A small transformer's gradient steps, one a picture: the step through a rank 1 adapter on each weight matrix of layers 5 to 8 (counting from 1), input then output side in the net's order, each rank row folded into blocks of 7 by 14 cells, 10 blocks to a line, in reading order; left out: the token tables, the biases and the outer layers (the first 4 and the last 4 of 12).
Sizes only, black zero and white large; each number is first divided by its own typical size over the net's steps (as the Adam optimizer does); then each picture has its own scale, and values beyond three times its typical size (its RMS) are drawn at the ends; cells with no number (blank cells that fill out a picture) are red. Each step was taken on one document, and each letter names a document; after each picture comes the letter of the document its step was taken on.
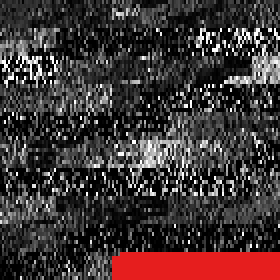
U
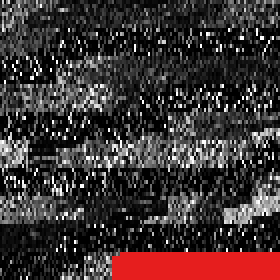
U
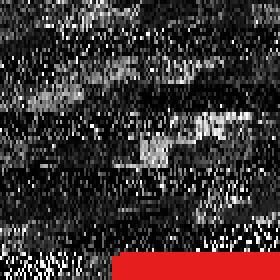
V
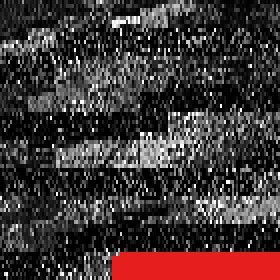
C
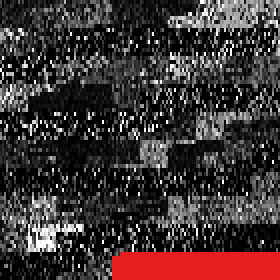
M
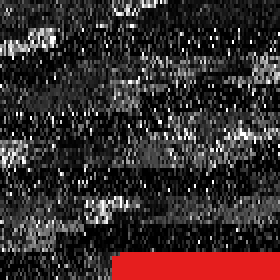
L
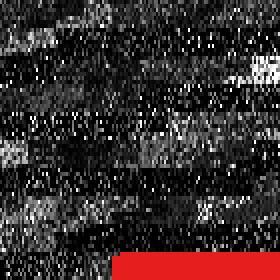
L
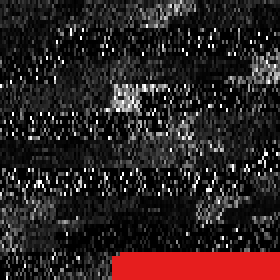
L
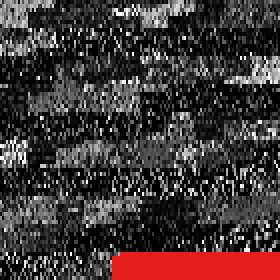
C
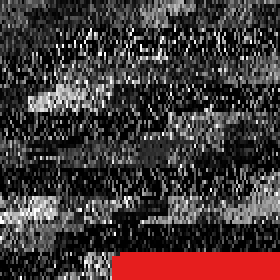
C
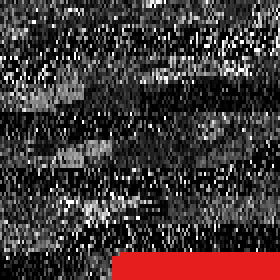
M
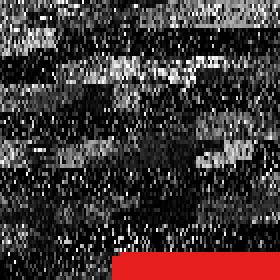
M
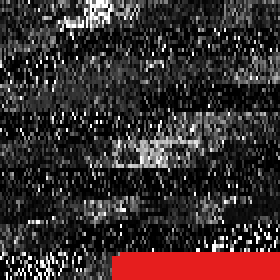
V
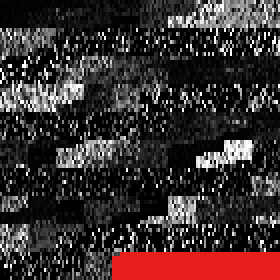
M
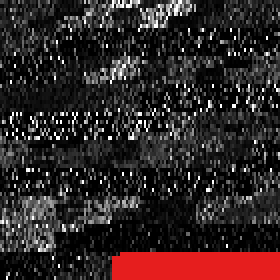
L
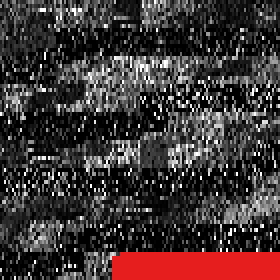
U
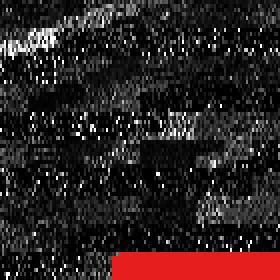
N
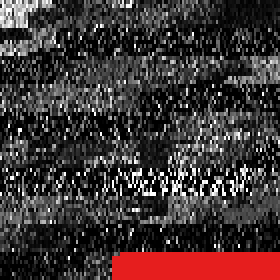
U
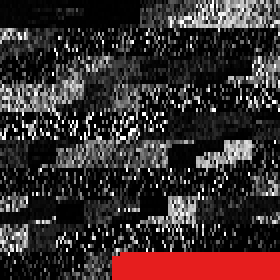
M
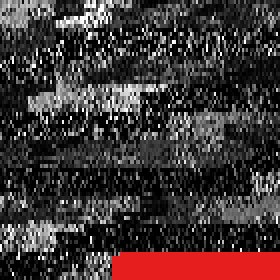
C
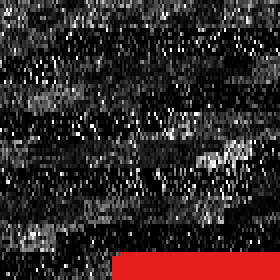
N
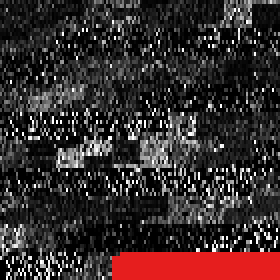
V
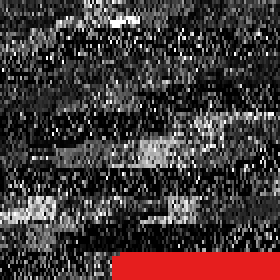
C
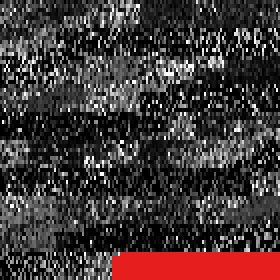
U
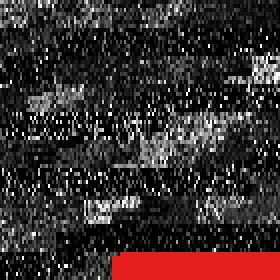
L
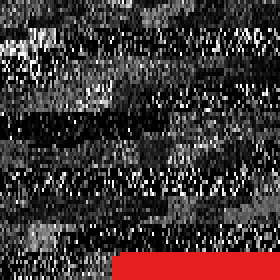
U
